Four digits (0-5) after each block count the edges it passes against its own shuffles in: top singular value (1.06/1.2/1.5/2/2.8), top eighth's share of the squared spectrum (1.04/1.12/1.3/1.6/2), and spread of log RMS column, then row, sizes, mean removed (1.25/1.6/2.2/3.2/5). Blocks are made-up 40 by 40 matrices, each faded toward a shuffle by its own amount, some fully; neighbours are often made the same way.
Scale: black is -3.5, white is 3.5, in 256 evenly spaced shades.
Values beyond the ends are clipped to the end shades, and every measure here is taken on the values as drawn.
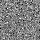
0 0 0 0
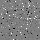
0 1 0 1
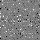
2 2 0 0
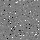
1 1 0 0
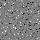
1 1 0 0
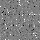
2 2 1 0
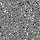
1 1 0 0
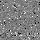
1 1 0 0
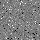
0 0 0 0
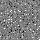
1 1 0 0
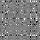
4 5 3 2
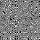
3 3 2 1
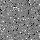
1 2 0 0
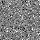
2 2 0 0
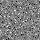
1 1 0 0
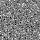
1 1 0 0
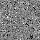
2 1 0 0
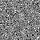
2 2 0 0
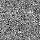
1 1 0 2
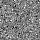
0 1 0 0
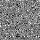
1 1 0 1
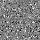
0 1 0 2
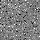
0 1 0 0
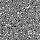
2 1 0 0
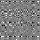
4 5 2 3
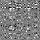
4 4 2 2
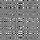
4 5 3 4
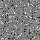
2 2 0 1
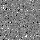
2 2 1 1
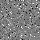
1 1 0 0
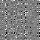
4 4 3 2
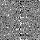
3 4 2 1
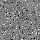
2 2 0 0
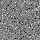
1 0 0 0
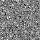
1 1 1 0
